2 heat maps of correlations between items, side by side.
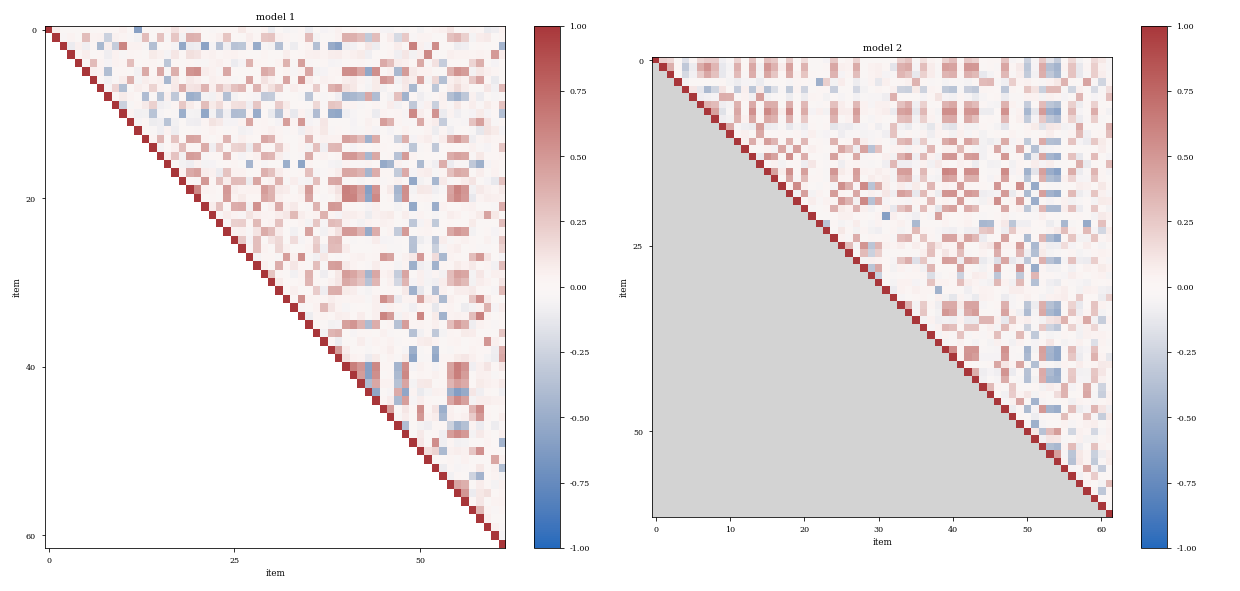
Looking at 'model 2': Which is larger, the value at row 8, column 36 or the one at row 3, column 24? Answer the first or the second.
the first
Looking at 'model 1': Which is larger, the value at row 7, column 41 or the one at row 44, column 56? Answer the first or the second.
the second
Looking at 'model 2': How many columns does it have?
62
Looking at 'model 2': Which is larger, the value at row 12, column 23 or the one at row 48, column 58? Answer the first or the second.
the second
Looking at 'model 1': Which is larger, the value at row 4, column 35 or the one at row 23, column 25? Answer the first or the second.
the second
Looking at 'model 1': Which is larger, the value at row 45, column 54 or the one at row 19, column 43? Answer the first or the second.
the first
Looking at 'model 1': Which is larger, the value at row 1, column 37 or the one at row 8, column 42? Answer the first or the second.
the first
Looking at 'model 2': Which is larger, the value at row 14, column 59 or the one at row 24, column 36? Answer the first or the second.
the second
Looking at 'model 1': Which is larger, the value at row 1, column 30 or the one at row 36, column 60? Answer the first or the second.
the first
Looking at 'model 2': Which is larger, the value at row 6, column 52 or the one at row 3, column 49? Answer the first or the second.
the first
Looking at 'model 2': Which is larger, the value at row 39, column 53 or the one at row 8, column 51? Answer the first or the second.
the second
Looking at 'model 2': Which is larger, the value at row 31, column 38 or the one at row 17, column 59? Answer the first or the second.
the second
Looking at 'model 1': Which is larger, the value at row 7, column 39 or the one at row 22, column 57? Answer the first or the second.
the first
